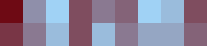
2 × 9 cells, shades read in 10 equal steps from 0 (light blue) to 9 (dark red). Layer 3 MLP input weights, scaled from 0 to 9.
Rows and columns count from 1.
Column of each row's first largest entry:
1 1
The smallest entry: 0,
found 2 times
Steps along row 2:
down down up down up down same up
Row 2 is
7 4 1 6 1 4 2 2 5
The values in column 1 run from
7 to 9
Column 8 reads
1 2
